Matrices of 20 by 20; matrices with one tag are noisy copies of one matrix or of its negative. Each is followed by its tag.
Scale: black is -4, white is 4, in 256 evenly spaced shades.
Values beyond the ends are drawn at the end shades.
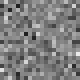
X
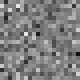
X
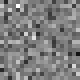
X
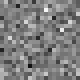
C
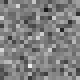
C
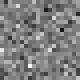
C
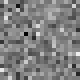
X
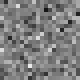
C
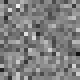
X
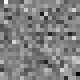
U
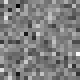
X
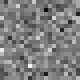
C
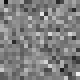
U
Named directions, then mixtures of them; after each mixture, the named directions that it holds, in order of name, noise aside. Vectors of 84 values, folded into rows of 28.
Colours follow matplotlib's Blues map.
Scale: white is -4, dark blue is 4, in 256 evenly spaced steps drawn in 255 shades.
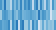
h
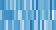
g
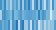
h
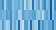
g, h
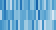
g, h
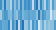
h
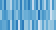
h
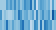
g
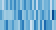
g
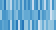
h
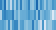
g, h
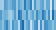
g, h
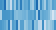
g, h
